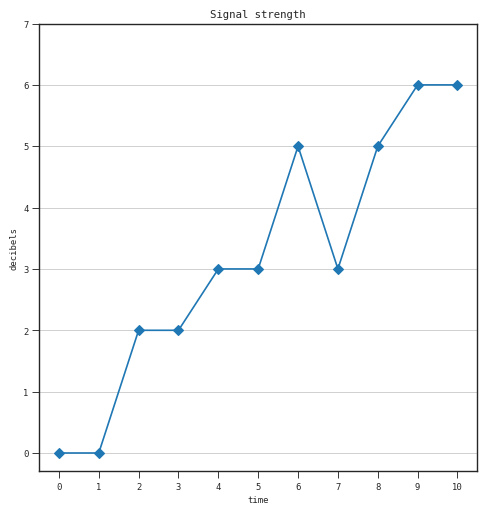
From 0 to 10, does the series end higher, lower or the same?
higher
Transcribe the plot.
Title: Signal strength
x-axis: time, ticks 0 1 2 3 4 5 6 7 8 9 10
y-axis: decibels, ticks 0 1 2 3 4 5 6 7
Values:
0 0 2 2 3 3 5 3 5 6 6
